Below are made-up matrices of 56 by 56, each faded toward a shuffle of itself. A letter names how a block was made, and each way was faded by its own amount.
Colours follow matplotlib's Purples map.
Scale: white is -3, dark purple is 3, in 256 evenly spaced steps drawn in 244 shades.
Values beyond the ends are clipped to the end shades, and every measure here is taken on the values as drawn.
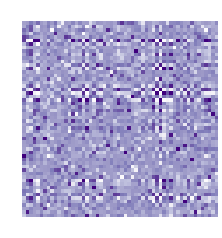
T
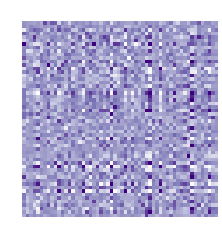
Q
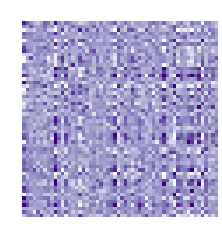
Q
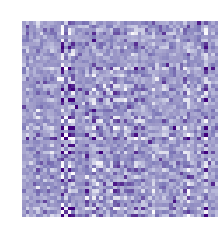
Q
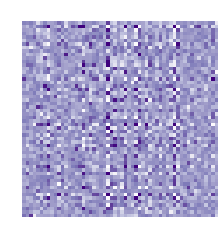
Q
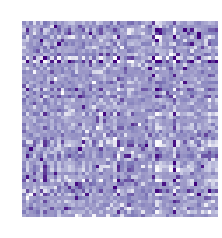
T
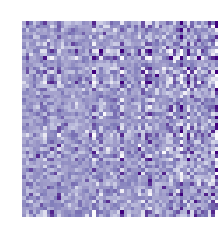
Q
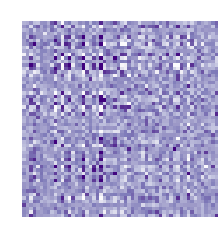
Q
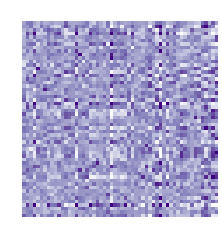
Q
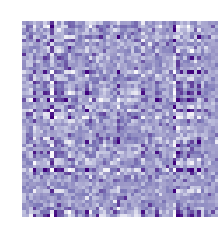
Q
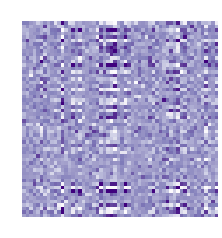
Q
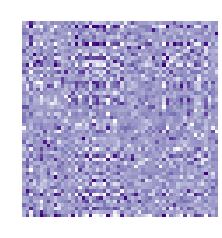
T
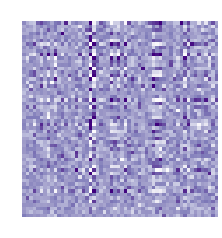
Q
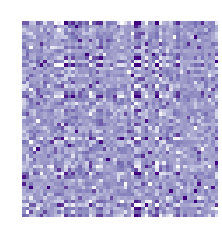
T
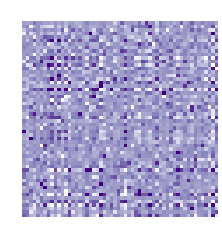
T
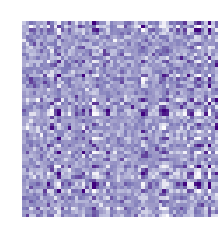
Q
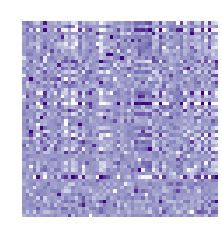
T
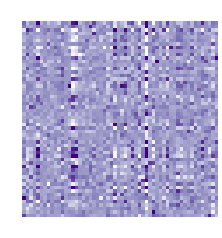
Q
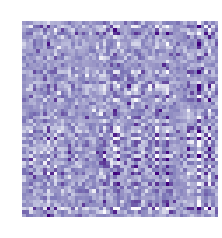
Q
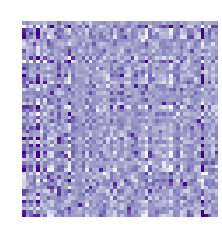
Q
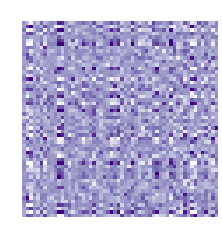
Q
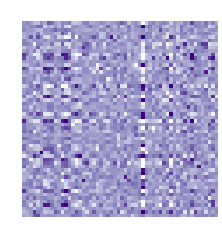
Q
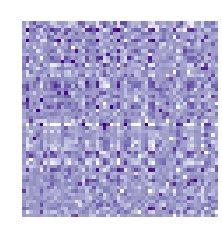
T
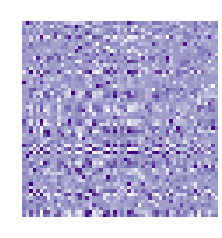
T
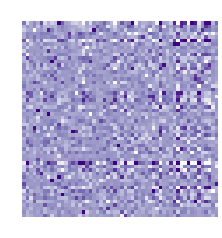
T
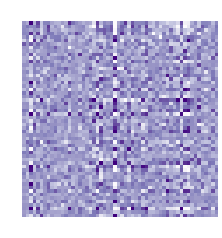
Q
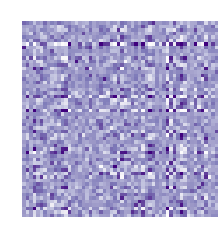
Q
